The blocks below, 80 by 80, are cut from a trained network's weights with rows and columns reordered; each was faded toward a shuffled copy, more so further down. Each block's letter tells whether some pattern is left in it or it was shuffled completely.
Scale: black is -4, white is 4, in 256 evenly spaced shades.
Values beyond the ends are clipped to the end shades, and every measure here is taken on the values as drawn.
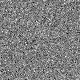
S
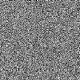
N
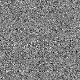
N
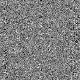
N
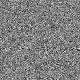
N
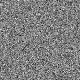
S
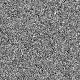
S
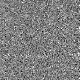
N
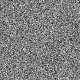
S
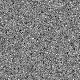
S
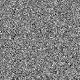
N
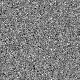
S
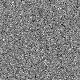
S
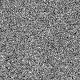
S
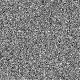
S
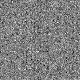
N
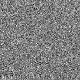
N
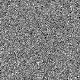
N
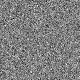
S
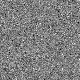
S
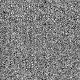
N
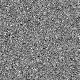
S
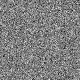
S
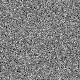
S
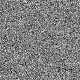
S
